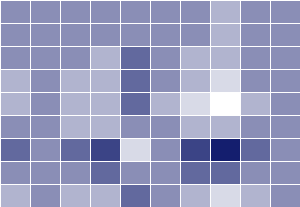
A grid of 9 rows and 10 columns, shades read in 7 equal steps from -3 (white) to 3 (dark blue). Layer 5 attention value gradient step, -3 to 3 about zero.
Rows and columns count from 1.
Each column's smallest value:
-1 0 -1 -1 -2 -1 -2 -3 -1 0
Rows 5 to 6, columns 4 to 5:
-1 1 | -1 0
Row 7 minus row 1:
1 0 1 2 -2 0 2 4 1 0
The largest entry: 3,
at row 7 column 8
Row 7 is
1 0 1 2 -2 0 2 3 1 0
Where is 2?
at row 7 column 4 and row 7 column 7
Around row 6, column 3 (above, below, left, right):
-1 1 0 -1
